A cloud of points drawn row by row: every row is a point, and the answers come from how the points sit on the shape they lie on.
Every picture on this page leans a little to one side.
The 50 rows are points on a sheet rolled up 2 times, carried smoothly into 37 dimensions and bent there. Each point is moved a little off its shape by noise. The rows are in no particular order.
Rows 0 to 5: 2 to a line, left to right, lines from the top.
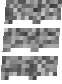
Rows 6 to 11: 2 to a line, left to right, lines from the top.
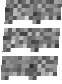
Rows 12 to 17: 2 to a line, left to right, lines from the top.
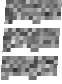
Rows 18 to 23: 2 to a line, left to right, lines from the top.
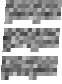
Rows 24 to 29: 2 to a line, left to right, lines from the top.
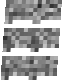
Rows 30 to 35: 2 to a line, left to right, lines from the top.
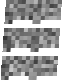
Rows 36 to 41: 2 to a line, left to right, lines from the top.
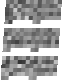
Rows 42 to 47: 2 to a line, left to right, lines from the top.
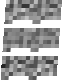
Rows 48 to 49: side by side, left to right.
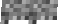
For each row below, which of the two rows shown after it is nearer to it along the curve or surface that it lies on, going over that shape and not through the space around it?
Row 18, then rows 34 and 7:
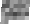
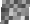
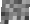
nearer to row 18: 7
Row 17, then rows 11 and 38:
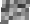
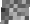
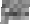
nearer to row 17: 11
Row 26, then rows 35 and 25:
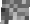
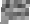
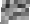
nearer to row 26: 25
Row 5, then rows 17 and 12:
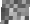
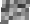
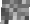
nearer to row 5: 12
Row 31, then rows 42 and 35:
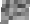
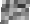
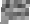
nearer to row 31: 35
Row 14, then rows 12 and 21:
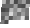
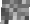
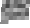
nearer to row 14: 12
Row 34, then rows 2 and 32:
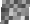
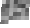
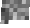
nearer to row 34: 32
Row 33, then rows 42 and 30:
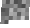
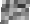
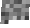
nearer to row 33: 30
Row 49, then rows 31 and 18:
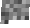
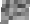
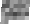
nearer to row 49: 18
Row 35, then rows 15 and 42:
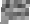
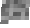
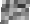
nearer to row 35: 15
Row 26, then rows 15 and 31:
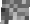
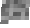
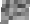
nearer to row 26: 31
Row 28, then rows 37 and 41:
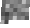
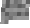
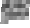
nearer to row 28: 41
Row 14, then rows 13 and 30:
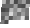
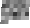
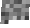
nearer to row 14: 30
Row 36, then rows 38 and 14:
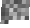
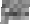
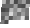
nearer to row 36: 14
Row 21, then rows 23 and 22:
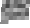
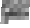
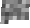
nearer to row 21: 23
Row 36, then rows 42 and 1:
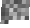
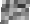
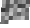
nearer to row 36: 1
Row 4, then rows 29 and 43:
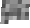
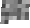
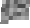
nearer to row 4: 29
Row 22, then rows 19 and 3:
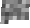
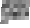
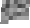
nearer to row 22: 19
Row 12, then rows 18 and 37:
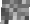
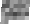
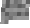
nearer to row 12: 18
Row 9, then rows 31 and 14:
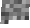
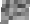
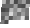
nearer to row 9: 14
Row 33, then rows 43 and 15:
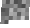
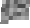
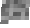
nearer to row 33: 43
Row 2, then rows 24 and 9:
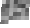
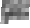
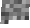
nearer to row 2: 24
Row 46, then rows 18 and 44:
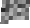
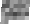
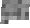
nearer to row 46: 18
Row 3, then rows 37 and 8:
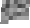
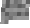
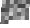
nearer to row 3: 37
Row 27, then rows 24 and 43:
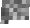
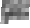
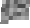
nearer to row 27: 24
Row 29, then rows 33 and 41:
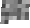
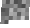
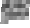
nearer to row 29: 41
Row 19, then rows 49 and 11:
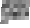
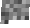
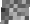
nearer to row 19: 49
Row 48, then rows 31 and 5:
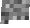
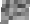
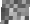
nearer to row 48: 5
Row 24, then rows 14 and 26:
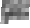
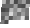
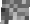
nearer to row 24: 26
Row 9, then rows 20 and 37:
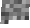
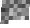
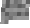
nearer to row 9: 20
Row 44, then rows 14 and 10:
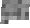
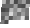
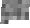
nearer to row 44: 10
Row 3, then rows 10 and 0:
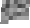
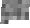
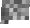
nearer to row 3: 10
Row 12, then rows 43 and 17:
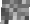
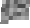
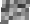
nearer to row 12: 17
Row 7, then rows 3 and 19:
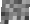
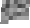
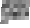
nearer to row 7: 19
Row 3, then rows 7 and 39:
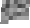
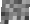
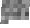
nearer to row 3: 39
